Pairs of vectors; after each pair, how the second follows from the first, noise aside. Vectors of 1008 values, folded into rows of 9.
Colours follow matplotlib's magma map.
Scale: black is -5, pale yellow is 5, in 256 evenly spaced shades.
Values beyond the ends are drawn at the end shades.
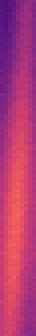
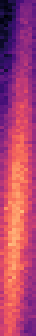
scaled up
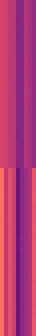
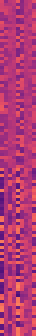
sign-scrambled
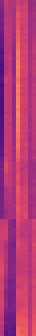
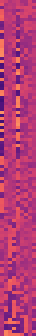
sign-scrambled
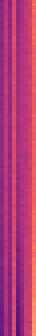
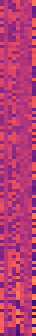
sign-scrambled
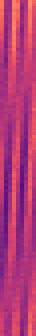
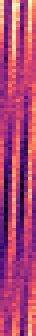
scaled up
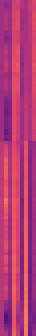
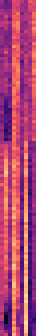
scaled up
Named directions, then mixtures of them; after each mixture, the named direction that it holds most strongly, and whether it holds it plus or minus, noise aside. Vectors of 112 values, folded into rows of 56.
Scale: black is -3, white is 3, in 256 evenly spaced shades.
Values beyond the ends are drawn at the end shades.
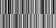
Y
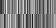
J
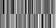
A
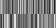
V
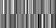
A, minus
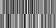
J, minus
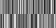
V, plus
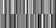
A, minus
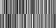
J, minus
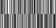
V, minus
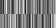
J, plus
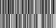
Y, plus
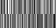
Y, minus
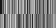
J, plus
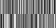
V, plus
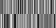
V, minus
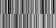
Y, plus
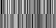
Y, minus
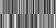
V, plus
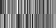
J, plus
